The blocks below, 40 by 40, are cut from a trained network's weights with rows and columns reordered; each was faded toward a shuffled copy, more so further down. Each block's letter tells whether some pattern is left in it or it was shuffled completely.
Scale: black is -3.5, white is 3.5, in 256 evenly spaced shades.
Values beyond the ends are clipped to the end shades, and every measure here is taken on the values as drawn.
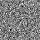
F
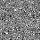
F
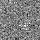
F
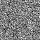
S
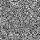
F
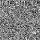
F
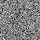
S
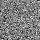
S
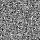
S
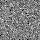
S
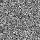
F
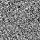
F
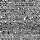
F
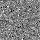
S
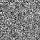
F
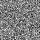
S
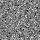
S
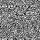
F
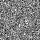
S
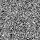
S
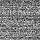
F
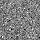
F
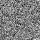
S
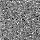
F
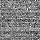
F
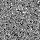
S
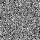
F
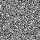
S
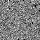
S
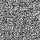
F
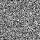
S
